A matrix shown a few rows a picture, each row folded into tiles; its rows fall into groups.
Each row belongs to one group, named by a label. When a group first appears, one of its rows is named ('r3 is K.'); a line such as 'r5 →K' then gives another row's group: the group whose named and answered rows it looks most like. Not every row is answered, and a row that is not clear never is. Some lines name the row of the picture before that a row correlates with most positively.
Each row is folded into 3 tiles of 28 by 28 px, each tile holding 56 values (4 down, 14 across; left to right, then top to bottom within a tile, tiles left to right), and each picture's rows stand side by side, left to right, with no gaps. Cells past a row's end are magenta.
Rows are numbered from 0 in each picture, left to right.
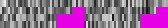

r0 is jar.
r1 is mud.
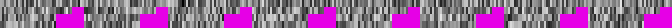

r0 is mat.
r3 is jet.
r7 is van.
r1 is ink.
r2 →mud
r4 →jar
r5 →jar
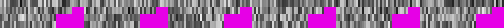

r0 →mud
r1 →van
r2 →ink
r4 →mat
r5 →jet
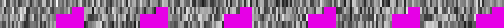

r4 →ink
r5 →mat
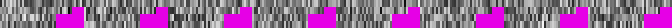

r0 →jet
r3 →van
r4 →ink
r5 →jet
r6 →ink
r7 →van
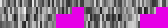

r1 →ink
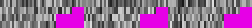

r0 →mat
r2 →mud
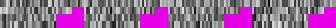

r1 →van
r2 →van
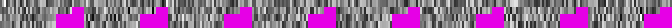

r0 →ink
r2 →mud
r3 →mat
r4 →ink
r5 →van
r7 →mud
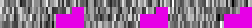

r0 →jar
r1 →mat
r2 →mud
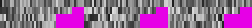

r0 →ink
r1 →mat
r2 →jet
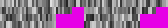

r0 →van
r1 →mat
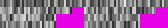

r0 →jet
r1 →jar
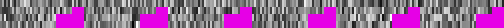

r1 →mud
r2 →jar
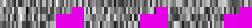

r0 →jar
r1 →jet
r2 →van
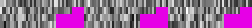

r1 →jar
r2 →jar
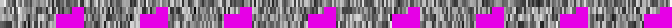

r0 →jar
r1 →ink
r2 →van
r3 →mud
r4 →mud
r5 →van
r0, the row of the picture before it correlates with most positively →2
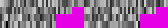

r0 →mud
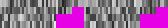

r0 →mud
